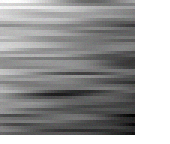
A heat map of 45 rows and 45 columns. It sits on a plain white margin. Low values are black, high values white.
Ninth with the highest average: top left. Slope: up to the top left. Grain: streaks across. Ninth with the lowest average: bottom right.
